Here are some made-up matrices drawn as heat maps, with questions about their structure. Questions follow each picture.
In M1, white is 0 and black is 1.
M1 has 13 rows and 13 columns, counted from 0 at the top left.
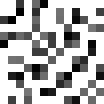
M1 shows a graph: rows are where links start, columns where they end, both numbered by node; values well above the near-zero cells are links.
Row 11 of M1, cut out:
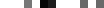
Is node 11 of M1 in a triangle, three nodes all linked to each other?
yes
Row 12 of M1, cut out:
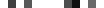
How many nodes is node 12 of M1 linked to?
5
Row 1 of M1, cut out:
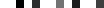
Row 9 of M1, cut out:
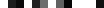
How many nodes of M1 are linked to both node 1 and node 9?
4
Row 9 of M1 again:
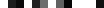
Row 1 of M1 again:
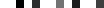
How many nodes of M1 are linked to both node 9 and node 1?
4
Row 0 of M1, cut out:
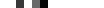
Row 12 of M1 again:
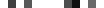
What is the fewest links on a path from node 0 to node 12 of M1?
3
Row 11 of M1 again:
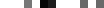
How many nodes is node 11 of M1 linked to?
5
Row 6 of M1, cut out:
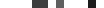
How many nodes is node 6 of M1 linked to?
4
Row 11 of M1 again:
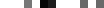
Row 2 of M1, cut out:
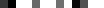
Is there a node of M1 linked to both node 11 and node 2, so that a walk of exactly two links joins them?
yes
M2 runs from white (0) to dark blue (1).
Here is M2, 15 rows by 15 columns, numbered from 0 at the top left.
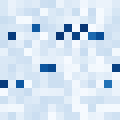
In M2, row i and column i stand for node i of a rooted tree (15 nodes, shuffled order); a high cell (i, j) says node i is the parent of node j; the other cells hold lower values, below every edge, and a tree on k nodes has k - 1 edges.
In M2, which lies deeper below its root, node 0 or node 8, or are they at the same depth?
node 0
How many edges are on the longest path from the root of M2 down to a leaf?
2
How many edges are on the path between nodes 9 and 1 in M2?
2
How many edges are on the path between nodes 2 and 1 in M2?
4
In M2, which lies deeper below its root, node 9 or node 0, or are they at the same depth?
the same depth
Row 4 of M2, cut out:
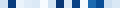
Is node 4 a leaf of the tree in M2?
no
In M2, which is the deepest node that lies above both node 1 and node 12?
4
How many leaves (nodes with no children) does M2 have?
11
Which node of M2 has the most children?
4
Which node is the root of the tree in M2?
3
